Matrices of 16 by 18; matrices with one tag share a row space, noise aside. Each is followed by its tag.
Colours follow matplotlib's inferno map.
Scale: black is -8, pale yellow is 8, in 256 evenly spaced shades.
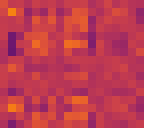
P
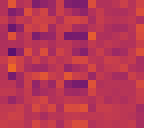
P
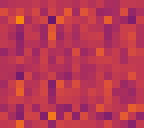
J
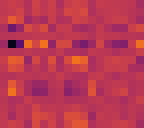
P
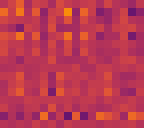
J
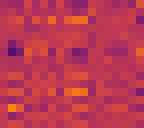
P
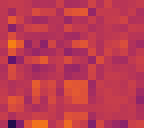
P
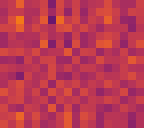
J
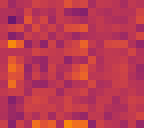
P
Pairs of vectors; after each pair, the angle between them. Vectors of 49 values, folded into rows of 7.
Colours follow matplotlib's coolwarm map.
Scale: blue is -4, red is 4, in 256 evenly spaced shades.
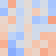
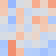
nearly opposite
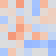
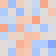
partly aligned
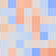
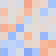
partly aligned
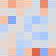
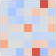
partly aligned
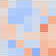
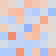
orthogonal
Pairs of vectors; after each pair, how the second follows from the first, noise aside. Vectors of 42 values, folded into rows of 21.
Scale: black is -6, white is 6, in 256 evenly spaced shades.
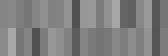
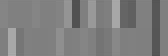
partly zeroed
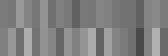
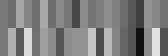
scaled up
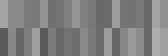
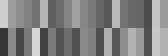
scaled up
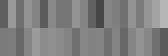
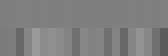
partly zeroed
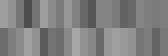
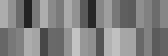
scaled up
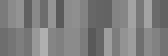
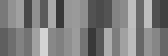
scaled up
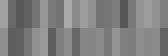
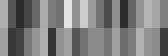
scaled up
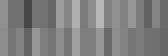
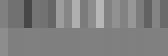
partly zeroed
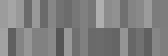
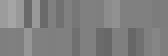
partly zeroed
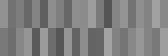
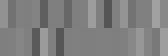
partly zeroed
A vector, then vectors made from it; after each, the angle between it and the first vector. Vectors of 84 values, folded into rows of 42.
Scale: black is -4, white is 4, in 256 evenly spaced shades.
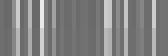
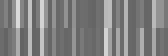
nearly parallel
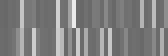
orthogonal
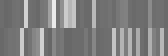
orthogonal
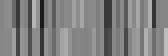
nearly opposite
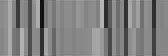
nearly opposite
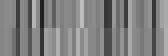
nearly opposite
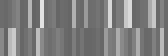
partly aligned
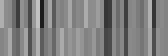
nearly opposite
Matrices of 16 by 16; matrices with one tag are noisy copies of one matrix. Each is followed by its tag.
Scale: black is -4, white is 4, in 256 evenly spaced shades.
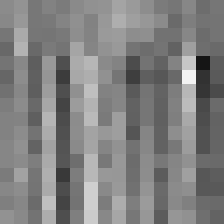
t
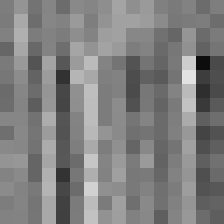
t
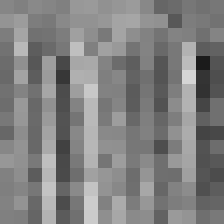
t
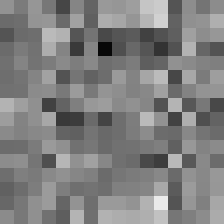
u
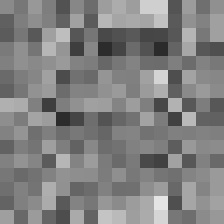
u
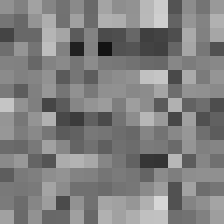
u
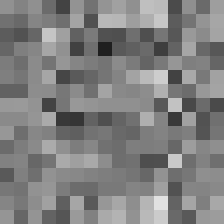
u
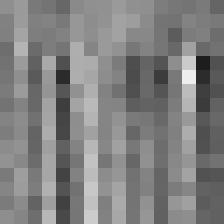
t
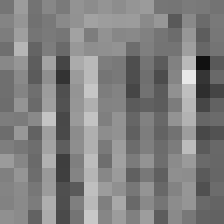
t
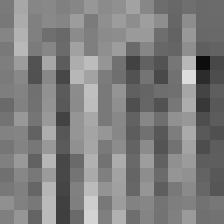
t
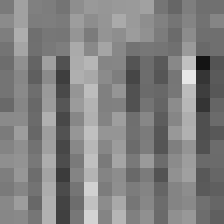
t
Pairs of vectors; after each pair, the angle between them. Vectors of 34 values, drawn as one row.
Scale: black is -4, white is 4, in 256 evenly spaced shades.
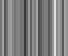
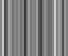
nearly parallel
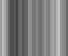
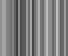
partly aligned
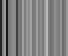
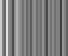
nearly opposite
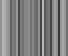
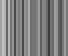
partly aligned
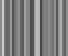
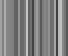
partly aligned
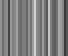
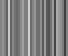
orthogonal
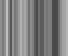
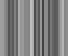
partly aligned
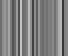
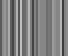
nearly parallel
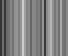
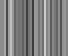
partly opposed
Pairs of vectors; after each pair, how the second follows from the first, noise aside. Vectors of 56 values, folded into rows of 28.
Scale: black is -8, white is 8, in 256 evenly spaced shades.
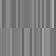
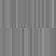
shrunk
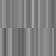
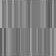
shuffled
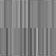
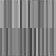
scaled up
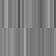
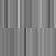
negated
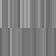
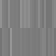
shrunk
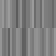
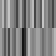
scaled up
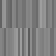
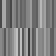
scaled up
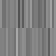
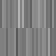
negated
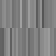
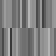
scaled up
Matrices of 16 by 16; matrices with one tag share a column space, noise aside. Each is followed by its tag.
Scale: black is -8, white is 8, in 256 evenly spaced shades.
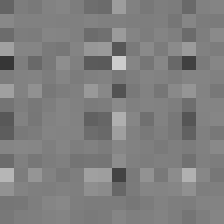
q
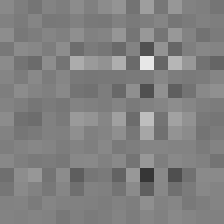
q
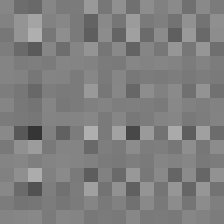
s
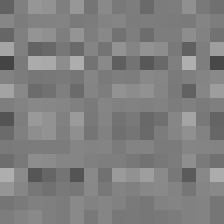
q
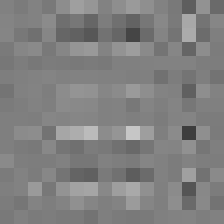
s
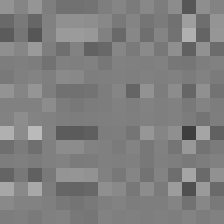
s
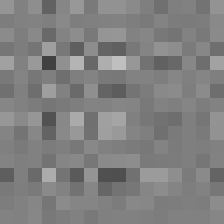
q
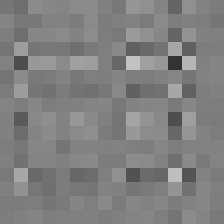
q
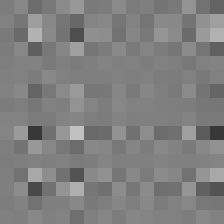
s
